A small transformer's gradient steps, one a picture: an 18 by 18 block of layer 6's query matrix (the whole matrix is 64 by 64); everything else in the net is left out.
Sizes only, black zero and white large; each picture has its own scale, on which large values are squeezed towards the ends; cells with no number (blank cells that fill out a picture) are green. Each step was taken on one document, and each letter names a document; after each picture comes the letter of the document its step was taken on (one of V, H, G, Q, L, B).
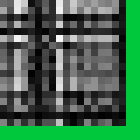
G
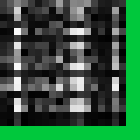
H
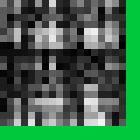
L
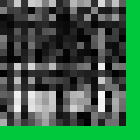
L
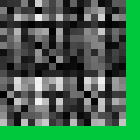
L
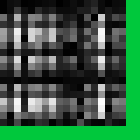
L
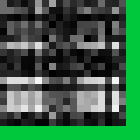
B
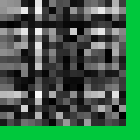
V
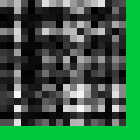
H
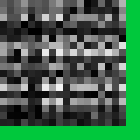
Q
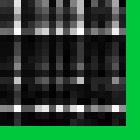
H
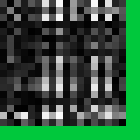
Q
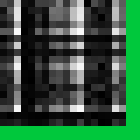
H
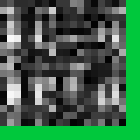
V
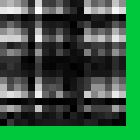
V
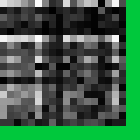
B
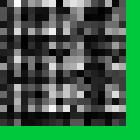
H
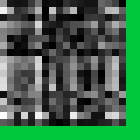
V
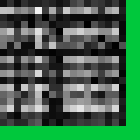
B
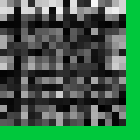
Q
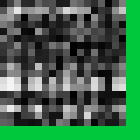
V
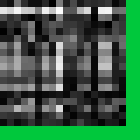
G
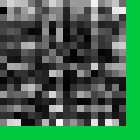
Q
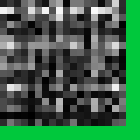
Q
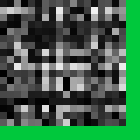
Q
